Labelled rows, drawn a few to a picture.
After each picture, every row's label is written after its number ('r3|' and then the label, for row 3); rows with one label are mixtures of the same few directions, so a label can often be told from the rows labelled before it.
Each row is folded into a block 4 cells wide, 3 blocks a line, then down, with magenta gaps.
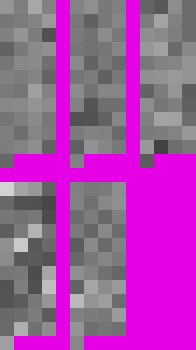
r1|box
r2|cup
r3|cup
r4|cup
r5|cup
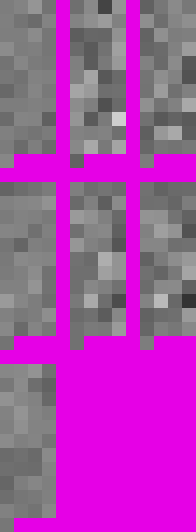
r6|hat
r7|hat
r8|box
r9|cup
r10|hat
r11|hat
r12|cup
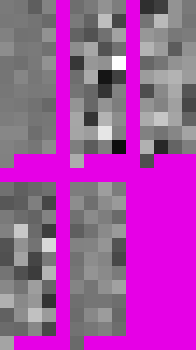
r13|box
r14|hat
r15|cup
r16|hat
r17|box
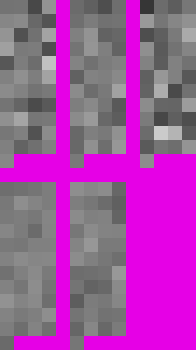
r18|box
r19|hat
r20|box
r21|cup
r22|cup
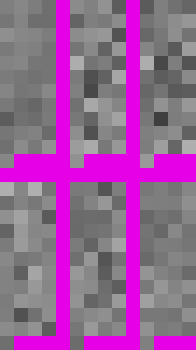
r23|cup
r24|box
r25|box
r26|box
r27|hat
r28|cup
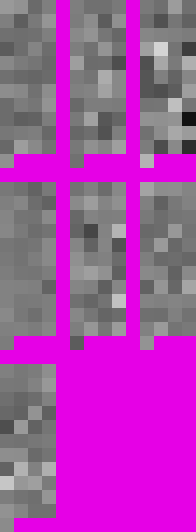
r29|cup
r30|hat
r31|hat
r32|box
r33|hat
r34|cup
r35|cup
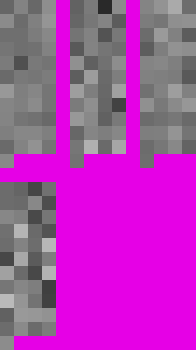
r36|cup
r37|hat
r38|box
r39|hat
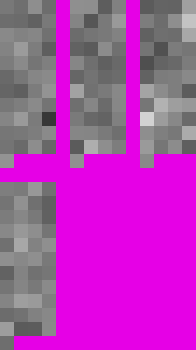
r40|hat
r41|cup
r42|cup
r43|cup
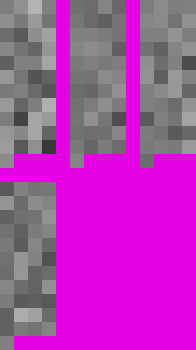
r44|hat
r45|hat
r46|hat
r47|box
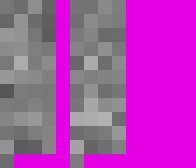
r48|cup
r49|cup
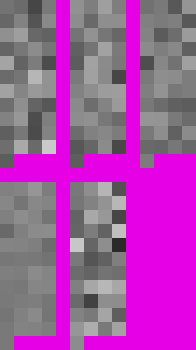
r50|hat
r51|box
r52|box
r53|box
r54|box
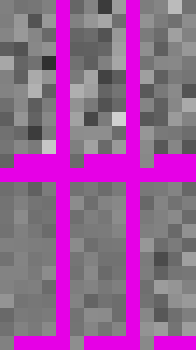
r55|hat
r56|hat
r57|hat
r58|hat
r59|box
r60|box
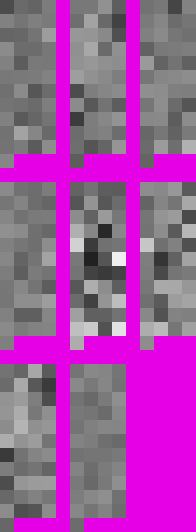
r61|box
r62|cup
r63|hat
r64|box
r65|box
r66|box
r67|cup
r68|hat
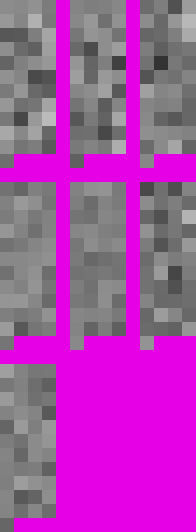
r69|hat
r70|hat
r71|cup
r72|cup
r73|hat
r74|box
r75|box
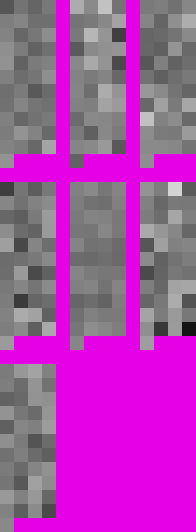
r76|box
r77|box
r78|cup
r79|box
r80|cup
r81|hat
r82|hat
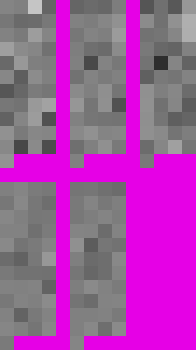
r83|hat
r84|cup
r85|cup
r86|box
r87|box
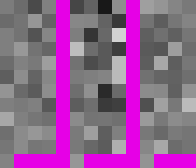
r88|hat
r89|box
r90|cup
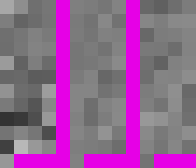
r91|cup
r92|hat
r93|cup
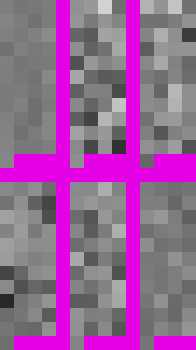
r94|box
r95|hat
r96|box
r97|cup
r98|hat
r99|hat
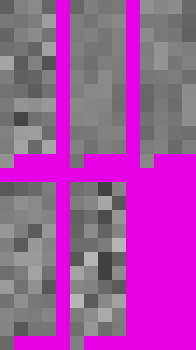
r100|box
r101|cup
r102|cup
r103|cup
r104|hat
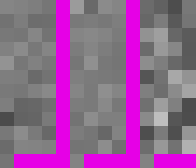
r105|cup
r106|box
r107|hat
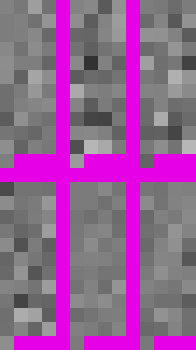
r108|hat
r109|cup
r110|hat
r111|box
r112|cup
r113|box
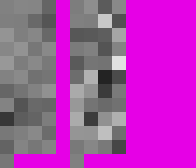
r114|cup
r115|hat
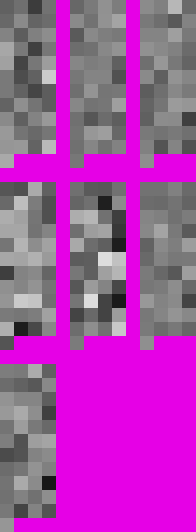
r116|box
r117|box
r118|hat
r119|cup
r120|hat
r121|hat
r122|hat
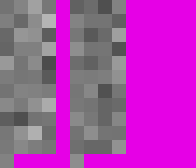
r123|box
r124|box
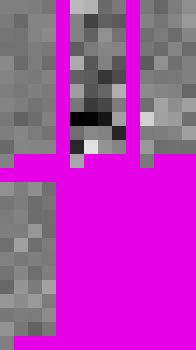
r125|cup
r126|cup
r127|cup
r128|cup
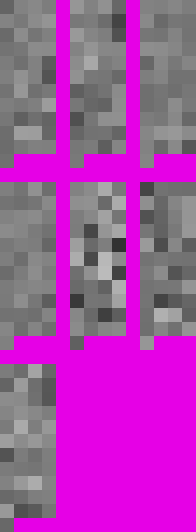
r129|box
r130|cup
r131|hat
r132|hat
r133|hat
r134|box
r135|cup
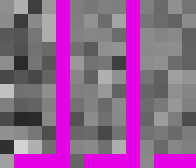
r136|cup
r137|hat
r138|hat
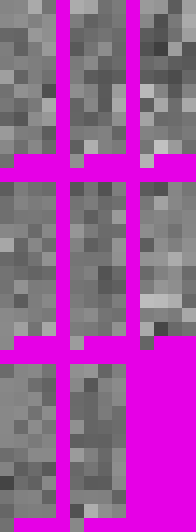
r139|hat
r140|cup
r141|cup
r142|box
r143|box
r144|cup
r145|cup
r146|cup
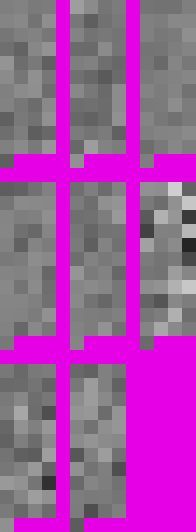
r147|hat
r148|cup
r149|cup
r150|cup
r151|cup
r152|box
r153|hat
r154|cup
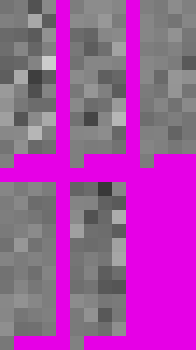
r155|hat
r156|hat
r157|hat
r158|cup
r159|box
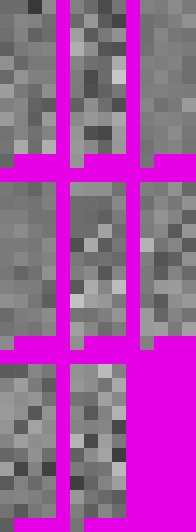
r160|hat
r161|box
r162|box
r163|hat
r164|cup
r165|box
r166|cup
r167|hat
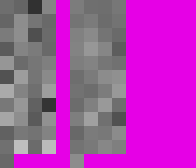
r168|hat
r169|hat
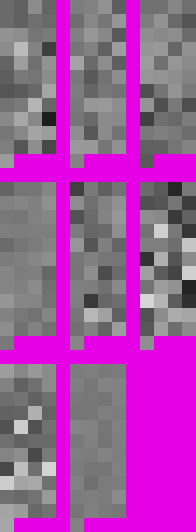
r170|hat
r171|box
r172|cup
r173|cup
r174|box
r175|hat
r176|cup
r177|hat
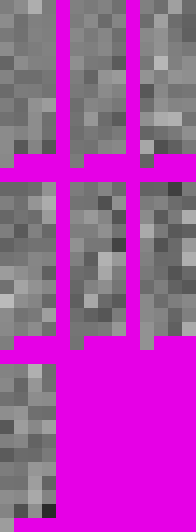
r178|hat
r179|hat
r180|cup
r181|cup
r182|hat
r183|box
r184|hat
